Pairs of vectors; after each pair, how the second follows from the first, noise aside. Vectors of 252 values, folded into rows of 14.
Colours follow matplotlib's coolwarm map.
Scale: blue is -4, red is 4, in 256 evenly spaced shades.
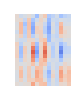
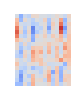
wrapped around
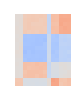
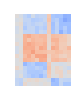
negated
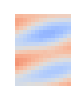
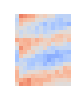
wrapped around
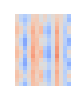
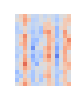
negated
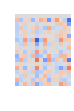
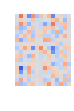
wrapped around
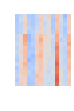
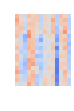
negated
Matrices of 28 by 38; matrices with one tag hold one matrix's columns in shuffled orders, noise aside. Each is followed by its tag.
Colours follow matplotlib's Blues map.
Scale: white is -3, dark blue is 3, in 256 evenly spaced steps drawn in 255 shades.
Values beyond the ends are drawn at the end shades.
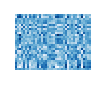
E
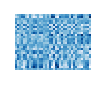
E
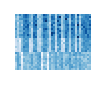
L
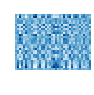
E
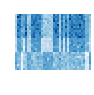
L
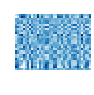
E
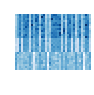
L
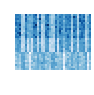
L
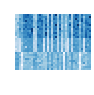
L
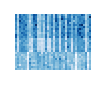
L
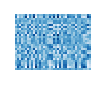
E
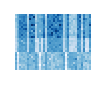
L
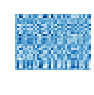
E
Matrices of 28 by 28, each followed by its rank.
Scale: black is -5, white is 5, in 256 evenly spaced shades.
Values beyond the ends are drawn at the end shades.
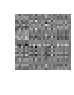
three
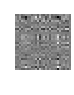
three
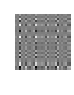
one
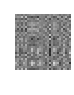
three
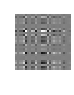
one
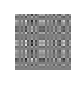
one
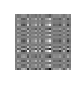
one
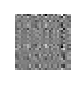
three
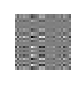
one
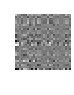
three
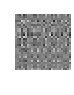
three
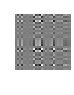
one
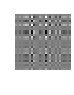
one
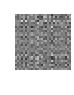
three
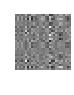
three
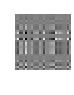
one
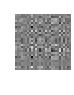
three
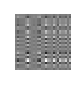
one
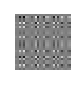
one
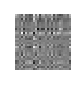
three
